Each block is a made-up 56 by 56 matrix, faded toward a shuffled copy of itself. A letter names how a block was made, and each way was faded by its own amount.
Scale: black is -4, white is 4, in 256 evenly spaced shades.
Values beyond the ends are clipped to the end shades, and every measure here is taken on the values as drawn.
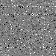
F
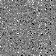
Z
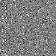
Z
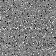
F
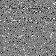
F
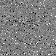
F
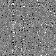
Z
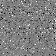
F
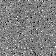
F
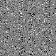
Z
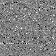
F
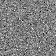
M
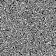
M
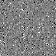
Z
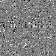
Z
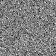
M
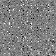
Z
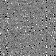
Z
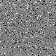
F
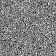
M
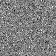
M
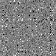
Z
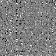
Z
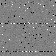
F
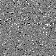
F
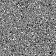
M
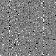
Z
